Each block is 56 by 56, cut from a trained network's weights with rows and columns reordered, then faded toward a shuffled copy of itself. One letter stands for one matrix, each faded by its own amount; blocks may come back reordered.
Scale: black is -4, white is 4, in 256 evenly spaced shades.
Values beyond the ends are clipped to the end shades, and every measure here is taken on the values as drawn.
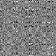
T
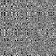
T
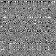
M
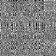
T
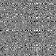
M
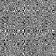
T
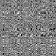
T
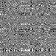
M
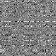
M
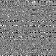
M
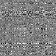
M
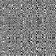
T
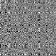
T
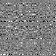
M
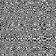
M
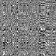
T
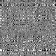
M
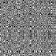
T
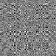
T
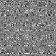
M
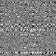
M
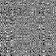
T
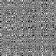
T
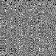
T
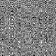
T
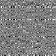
M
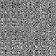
T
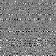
M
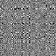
T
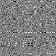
M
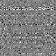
M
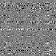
M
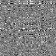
M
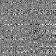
M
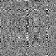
T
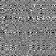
M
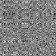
T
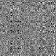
T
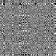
T
